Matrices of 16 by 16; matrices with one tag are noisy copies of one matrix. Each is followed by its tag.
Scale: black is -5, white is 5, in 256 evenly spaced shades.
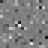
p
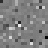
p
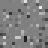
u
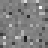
u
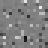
u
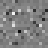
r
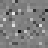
r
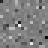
p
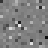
p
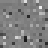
u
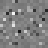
r
